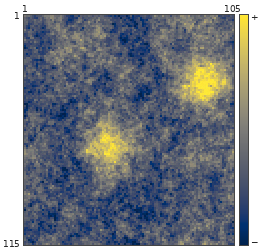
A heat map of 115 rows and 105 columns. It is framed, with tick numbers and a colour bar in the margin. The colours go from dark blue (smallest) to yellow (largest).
There are two bumps. The ninth with the highest average is the top right. The halves do not mirror each other. The values are skewed, with a long tail toward high values.
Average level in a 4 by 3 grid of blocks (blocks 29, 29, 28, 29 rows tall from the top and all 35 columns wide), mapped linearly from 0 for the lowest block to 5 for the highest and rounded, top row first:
2 1 4 | 1 2 5 | 1 4 2 | 1 0 2
